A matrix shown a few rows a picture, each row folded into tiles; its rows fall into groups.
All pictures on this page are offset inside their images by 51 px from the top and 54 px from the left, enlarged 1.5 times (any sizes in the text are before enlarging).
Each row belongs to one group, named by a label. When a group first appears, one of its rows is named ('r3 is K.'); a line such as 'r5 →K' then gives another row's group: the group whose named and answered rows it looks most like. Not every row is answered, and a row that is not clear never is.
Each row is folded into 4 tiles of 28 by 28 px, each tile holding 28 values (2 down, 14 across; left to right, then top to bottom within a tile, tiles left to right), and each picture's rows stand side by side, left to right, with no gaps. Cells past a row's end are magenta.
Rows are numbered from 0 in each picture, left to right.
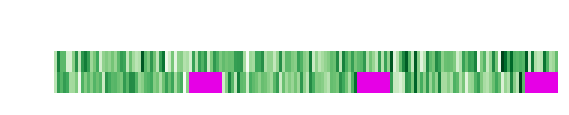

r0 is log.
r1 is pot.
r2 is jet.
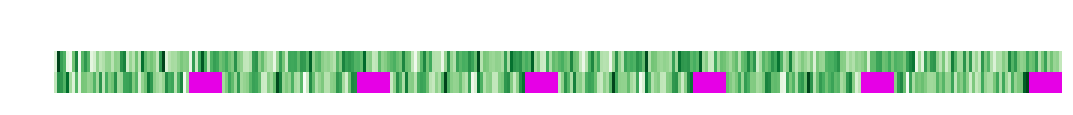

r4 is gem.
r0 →log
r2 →pot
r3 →pot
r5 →pot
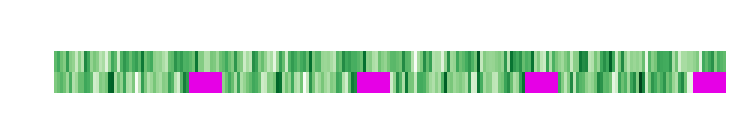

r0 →pot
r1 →pot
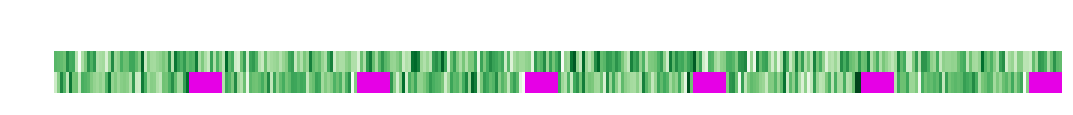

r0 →pot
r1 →log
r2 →gem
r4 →pot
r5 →log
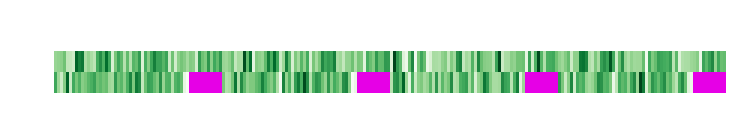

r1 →gem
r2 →log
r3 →gem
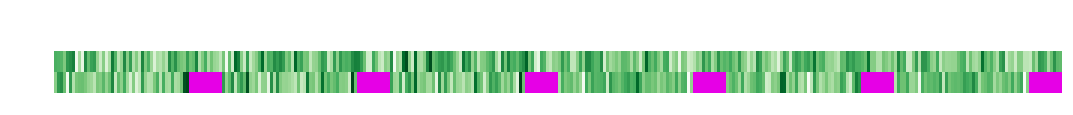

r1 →jet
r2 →jet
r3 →log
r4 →pot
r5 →log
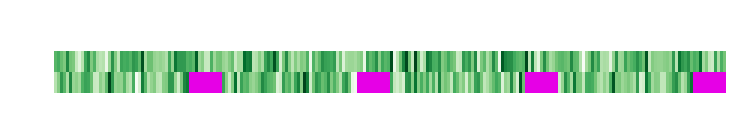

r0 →pot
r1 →gem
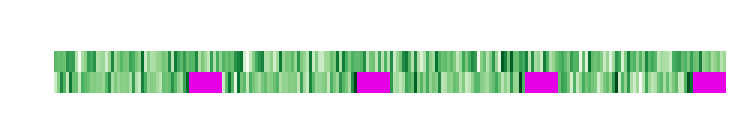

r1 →pot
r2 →jet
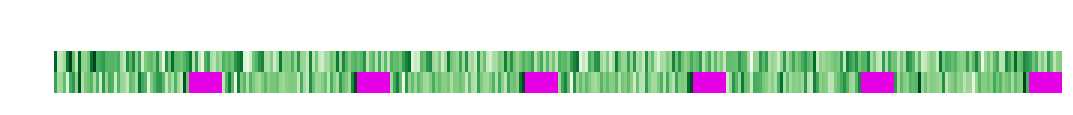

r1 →pot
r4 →pot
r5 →jet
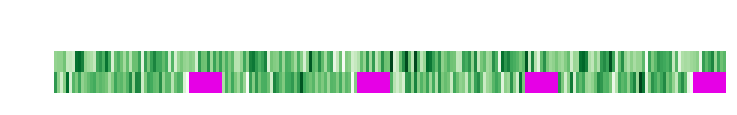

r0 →gem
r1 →log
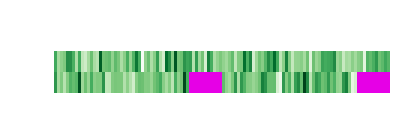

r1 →gem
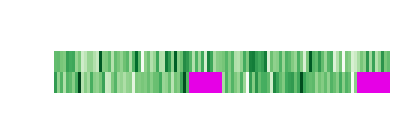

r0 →jet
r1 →log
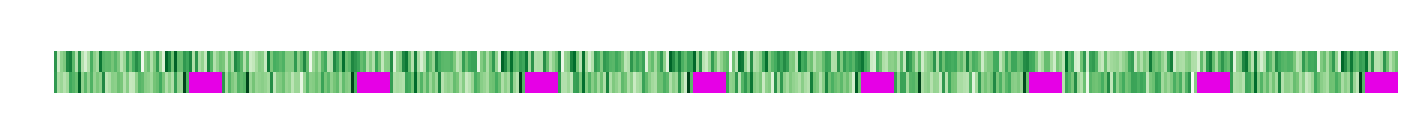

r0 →jet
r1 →jet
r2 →jet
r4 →jet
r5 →jet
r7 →jet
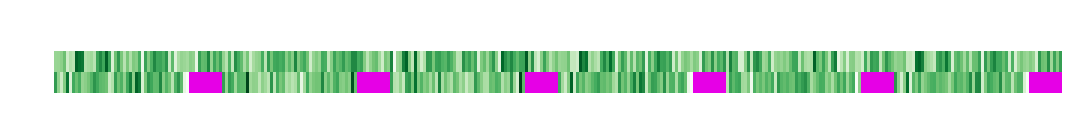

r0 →gem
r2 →jet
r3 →gem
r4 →log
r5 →gem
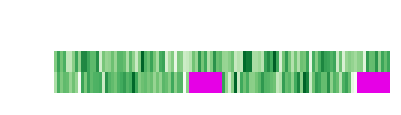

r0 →log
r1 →gem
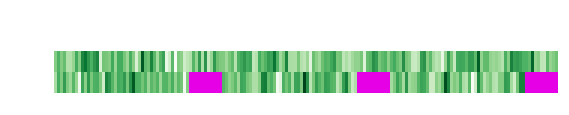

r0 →log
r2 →pot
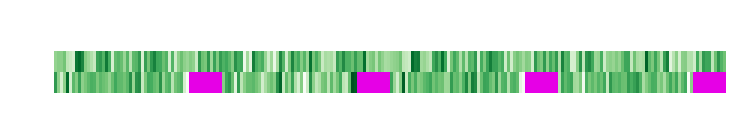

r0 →gem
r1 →pot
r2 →gem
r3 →log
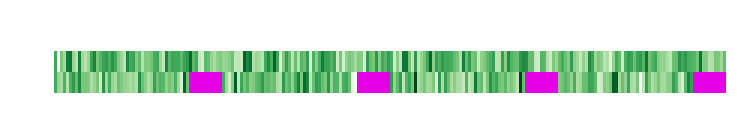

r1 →gem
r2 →jet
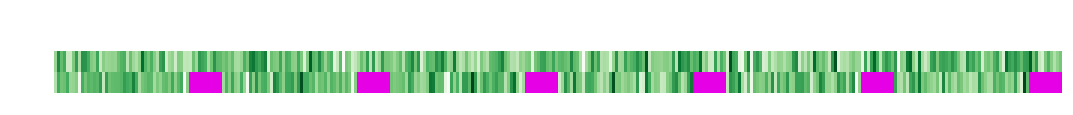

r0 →log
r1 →log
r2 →gem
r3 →pot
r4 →log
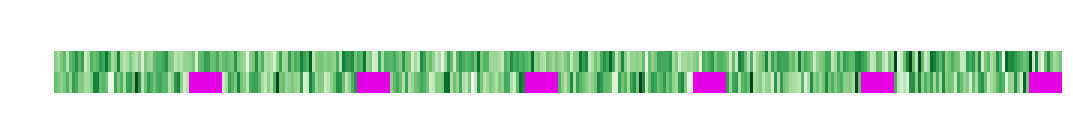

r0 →gem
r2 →pot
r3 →gem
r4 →jet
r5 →jet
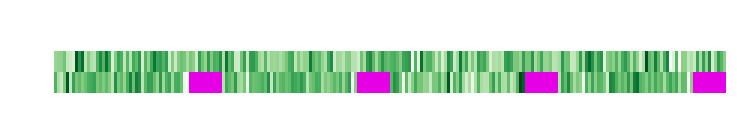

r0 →gem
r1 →log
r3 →log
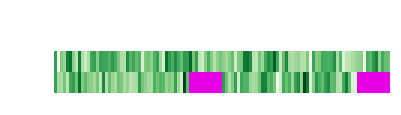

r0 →jet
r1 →gem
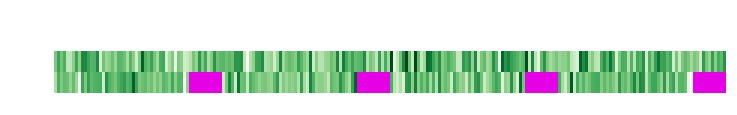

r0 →log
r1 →pot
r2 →jet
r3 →gem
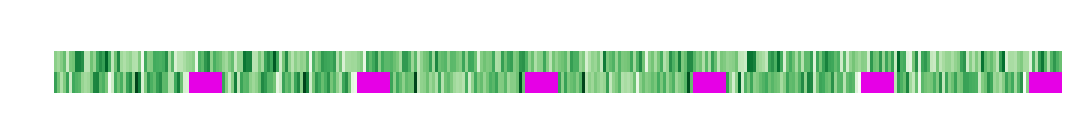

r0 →gem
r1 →gem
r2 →jet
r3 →jet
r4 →gem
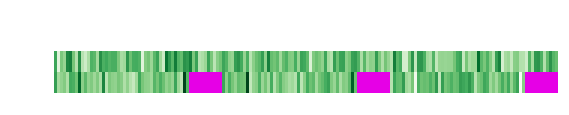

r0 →jet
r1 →jet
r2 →log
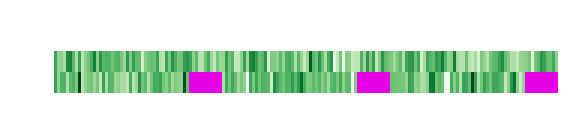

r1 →log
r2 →gem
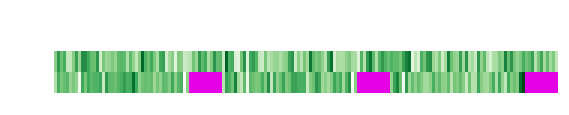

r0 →log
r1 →log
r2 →pot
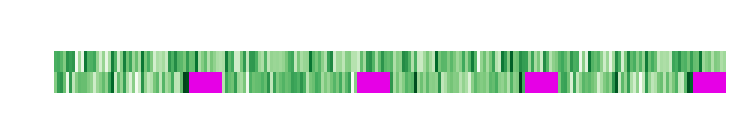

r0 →pot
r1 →log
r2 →jet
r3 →pot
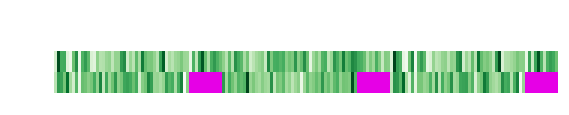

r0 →log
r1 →jet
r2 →log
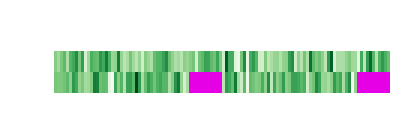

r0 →gem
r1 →log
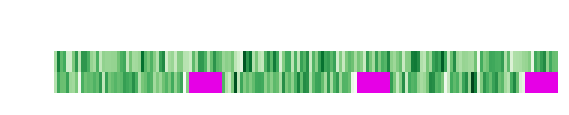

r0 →log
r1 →gem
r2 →gem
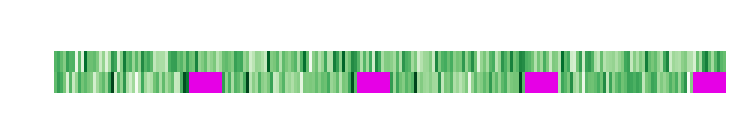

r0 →pot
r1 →jet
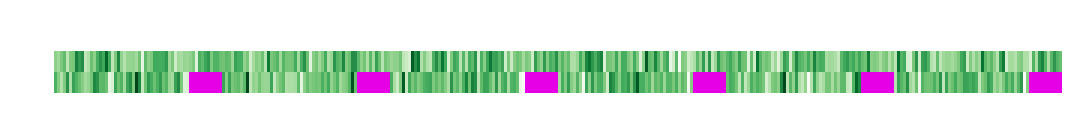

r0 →gem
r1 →jet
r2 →gem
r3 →log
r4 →pot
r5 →log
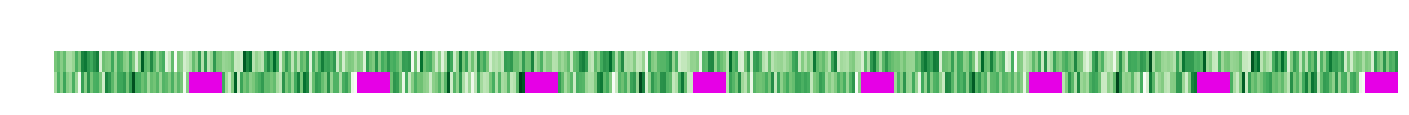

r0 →log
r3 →gem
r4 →log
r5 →log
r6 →pot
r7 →gem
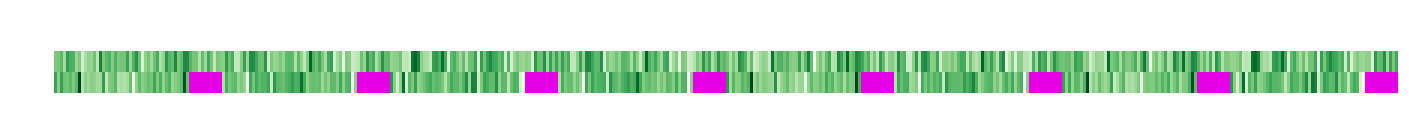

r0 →jet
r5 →log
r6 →jet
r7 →gem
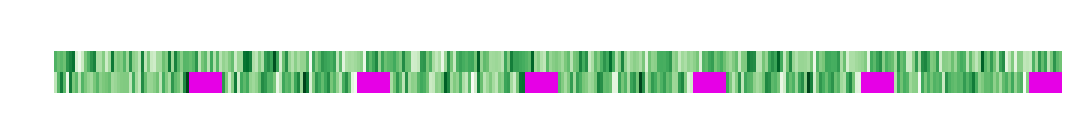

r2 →pot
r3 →gem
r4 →gem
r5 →log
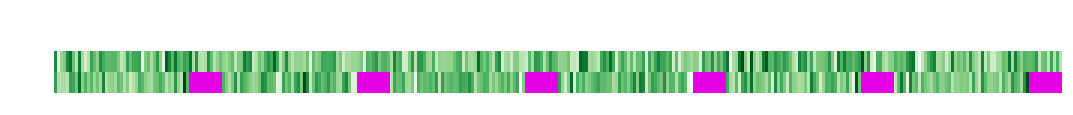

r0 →jet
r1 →gem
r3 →gem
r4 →jet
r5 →pot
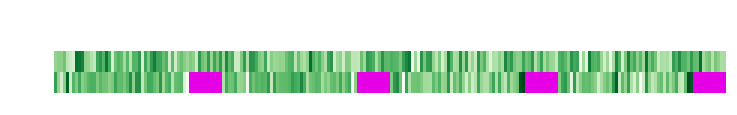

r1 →log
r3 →pot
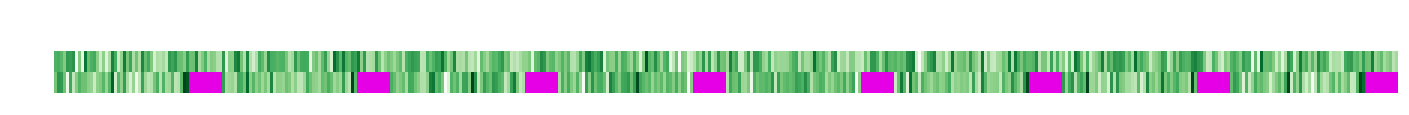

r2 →gem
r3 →log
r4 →log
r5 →pot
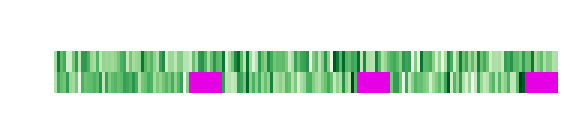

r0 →log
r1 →jet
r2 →pot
